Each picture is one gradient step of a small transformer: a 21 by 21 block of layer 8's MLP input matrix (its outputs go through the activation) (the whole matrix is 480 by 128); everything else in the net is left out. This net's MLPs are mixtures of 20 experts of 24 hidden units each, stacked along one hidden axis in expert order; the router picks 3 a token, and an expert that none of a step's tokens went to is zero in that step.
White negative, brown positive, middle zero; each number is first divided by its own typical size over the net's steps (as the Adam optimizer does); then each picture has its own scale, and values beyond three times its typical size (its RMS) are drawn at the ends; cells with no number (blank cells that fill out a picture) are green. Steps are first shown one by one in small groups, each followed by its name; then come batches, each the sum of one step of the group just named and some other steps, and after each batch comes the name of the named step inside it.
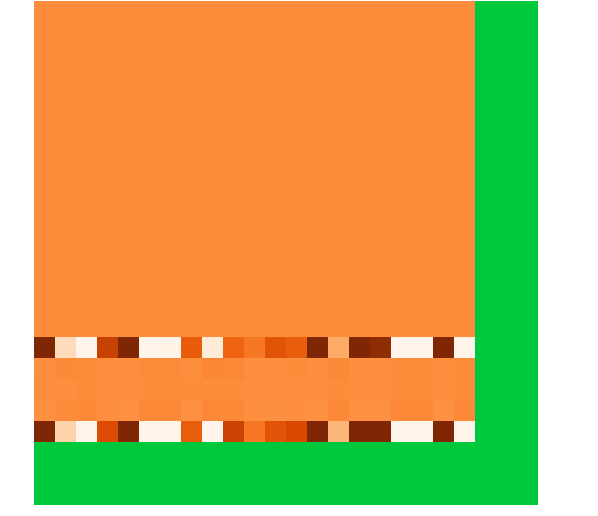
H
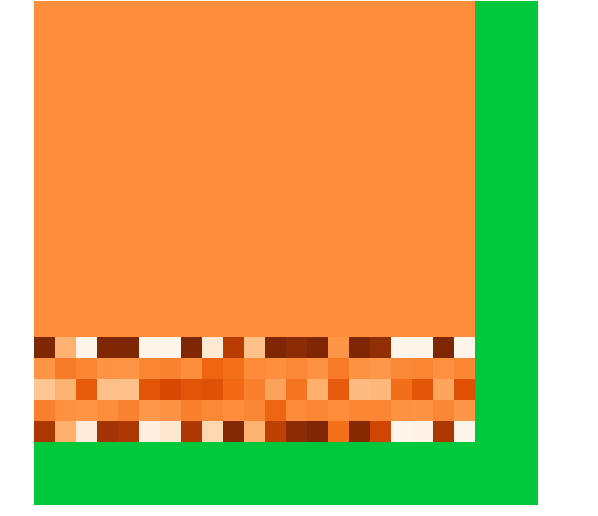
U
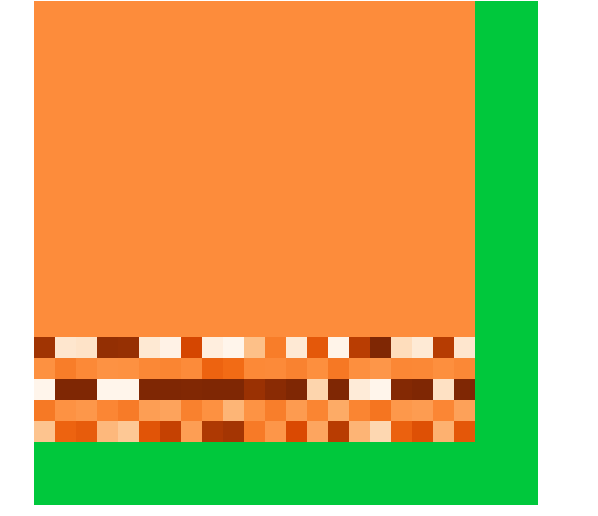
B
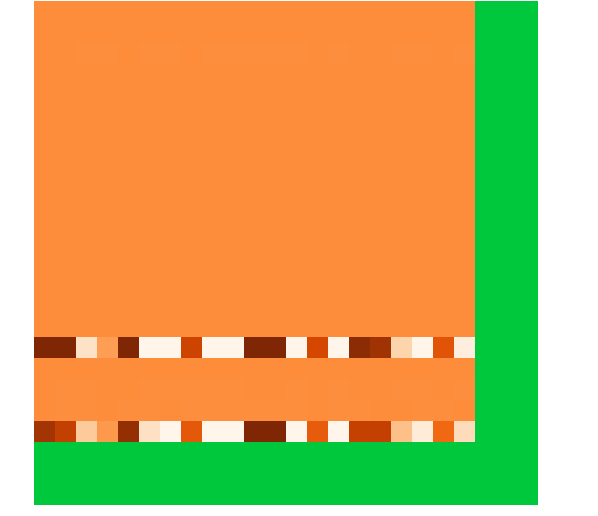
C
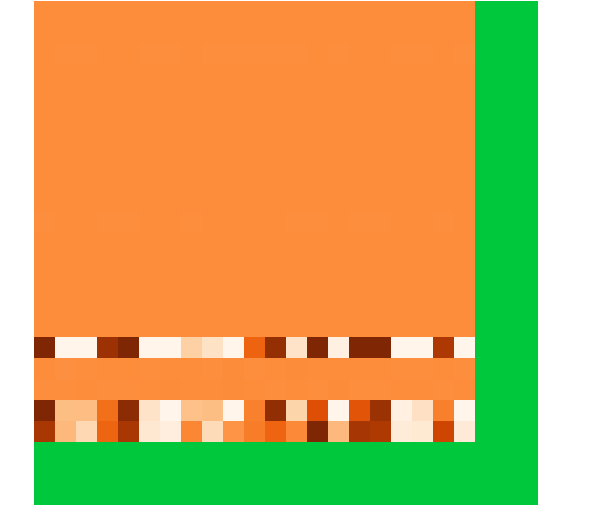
H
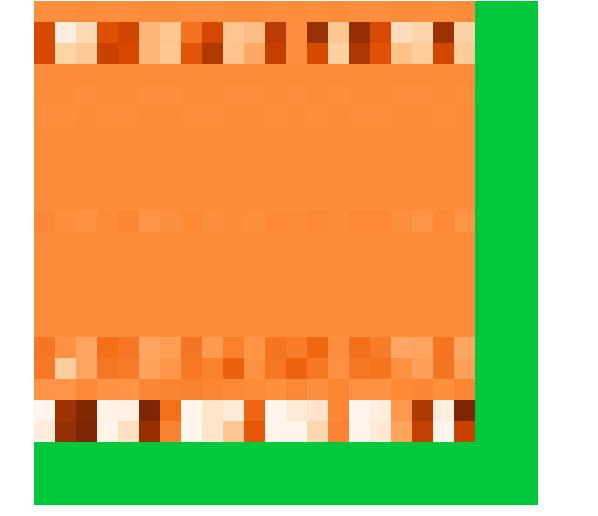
U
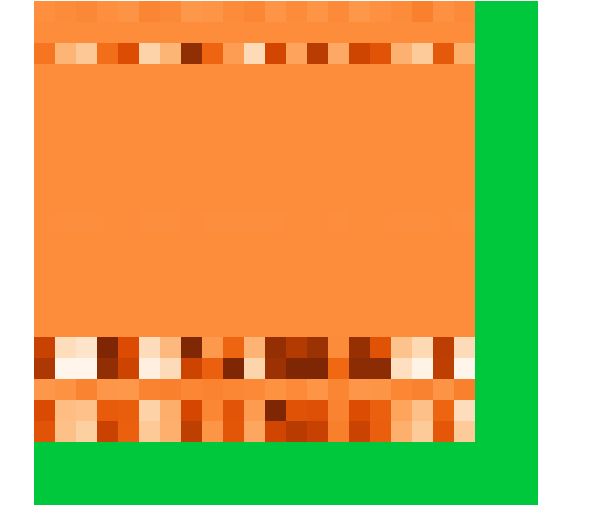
U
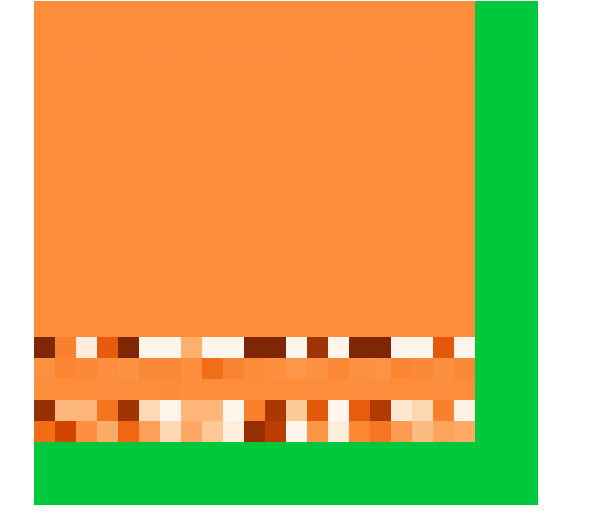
C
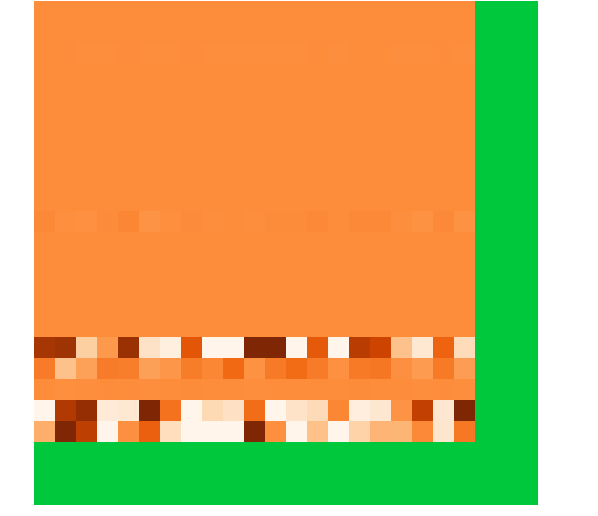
C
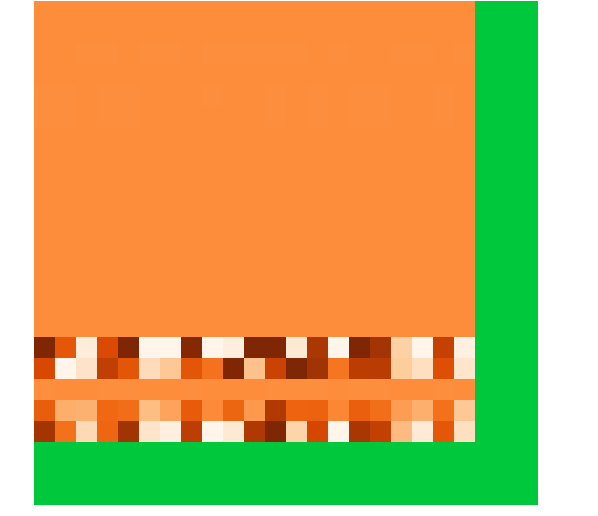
C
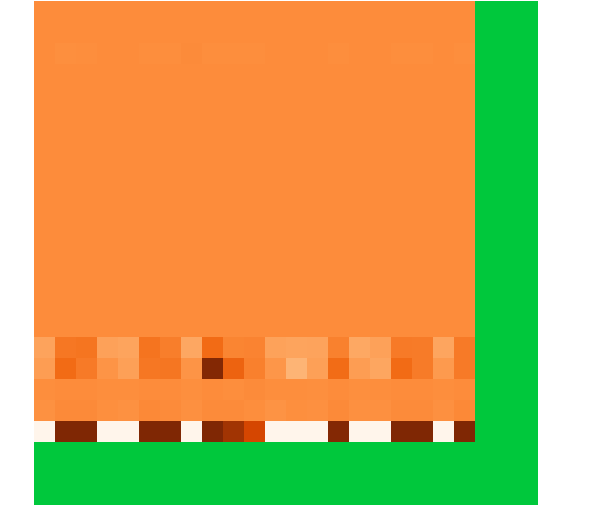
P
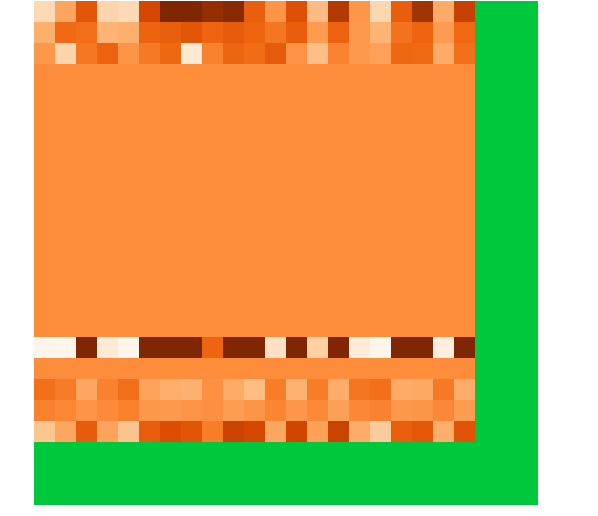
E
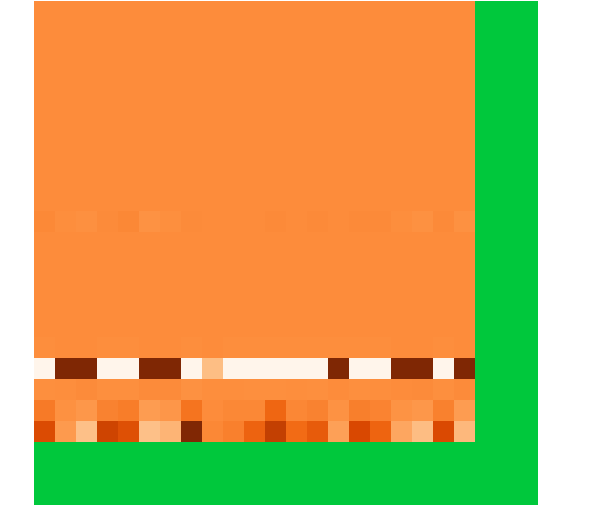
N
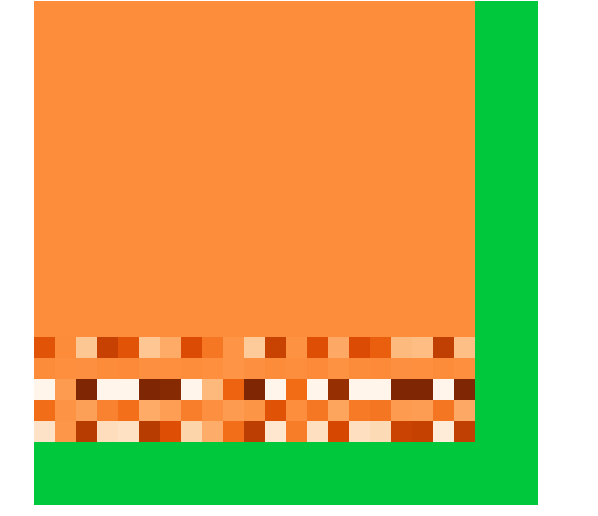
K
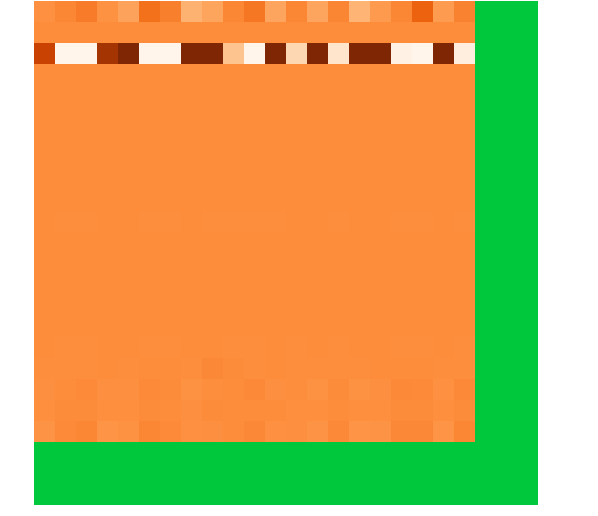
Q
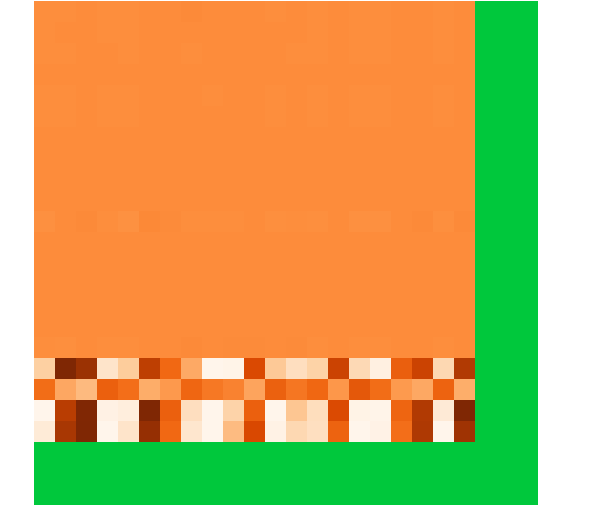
E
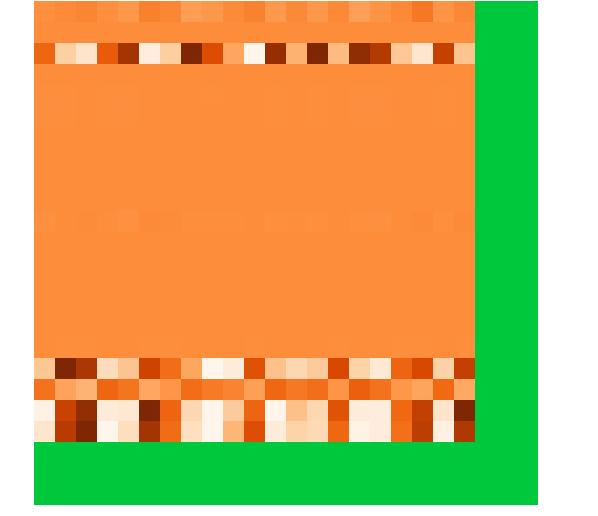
Q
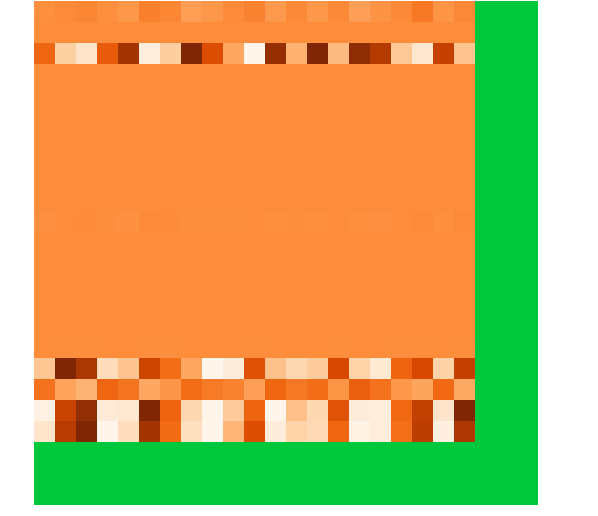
Q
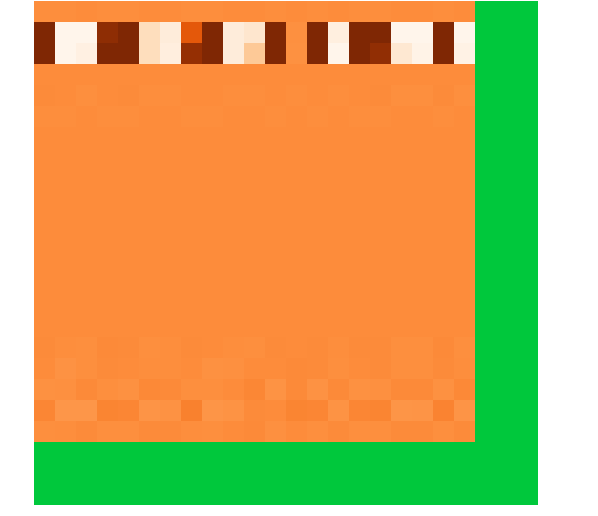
K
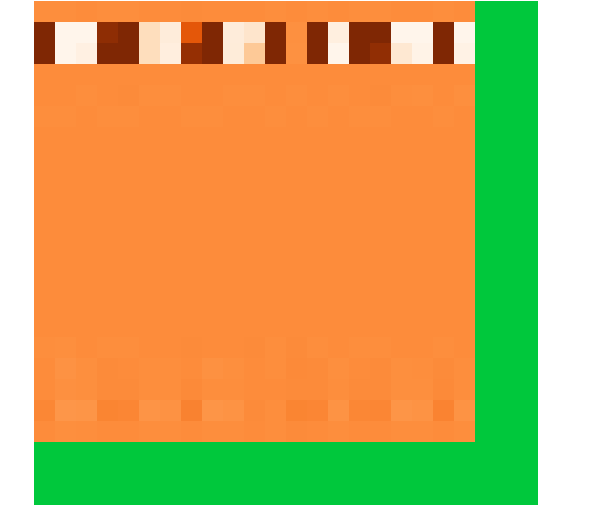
E
